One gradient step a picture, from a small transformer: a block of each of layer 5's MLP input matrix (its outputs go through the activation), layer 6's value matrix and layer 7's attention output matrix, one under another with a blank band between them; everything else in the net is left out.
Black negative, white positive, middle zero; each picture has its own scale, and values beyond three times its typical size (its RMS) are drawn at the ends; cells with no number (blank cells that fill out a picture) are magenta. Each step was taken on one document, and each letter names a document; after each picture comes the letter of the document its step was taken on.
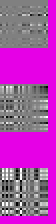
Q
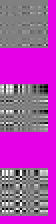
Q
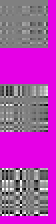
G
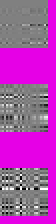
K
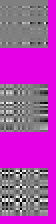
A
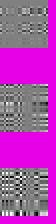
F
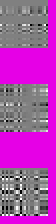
F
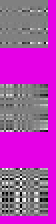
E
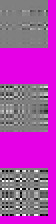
K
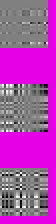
E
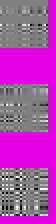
F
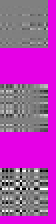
K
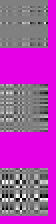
A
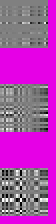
A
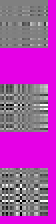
A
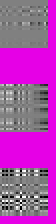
E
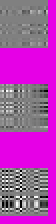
E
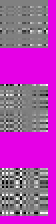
F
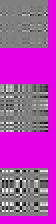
Q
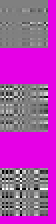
K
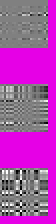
Q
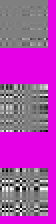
K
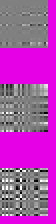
G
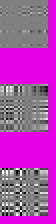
Q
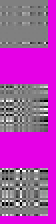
A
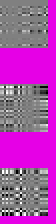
Q
